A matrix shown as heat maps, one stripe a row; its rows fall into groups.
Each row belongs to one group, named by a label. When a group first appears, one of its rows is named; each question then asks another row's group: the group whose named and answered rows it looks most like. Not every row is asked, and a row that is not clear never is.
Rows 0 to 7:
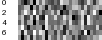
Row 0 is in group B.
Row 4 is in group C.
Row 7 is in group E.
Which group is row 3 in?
C
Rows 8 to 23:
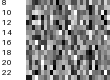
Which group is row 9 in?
B
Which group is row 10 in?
E
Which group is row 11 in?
B
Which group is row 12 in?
E
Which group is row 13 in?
B
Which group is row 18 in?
B
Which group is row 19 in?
E
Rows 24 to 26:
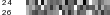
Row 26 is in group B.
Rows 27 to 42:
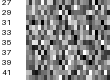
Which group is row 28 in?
E
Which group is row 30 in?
B
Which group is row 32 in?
E
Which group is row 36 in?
B
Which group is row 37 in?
E
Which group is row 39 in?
B
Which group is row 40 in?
E
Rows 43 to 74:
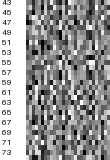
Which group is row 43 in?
B
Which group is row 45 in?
B
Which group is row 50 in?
B
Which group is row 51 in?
C
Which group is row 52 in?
C
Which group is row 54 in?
B
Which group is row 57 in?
B
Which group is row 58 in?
B
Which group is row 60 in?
E
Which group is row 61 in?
C
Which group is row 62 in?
E
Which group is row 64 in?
C
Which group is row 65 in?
B
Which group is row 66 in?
C
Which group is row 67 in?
B
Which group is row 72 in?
C
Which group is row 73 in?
C
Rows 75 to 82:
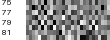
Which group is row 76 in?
B
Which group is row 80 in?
C
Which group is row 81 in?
B
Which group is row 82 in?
C
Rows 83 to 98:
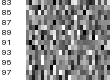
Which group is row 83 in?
E
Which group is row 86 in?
E
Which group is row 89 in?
C
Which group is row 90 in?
C
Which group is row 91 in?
E
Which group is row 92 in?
B
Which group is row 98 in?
B
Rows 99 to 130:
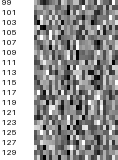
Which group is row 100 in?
E
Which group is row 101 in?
B
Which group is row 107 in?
B
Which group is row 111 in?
E
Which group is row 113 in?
C
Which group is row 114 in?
B
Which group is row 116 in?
B
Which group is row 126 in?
B
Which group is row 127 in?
E
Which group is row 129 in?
B
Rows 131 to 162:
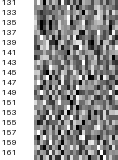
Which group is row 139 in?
C
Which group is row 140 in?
E
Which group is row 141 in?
B
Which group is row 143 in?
E
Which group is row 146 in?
C
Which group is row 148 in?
B
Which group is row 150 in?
B
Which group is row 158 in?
E
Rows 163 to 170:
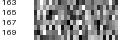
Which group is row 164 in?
E
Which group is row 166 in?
C
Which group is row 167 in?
B
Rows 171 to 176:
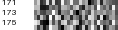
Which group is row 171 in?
C
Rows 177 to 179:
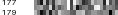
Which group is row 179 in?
B
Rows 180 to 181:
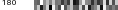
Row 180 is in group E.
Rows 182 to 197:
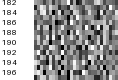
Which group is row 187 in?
C
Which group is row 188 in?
B
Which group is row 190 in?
C
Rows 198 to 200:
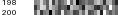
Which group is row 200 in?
C
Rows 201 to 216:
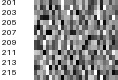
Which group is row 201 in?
C
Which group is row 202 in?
C
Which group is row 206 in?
E
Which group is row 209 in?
E
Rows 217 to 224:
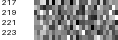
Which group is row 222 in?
C
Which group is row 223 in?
E
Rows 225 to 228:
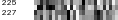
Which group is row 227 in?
B
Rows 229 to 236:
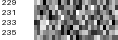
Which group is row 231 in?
B
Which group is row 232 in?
C
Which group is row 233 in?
E
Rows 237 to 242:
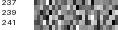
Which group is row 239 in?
B
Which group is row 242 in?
B
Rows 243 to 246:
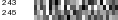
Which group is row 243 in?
C
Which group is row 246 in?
E
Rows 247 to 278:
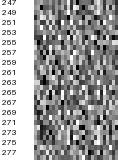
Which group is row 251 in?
C
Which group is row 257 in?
E
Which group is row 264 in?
E
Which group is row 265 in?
C
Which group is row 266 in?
C
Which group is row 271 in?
B
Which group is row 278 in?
E
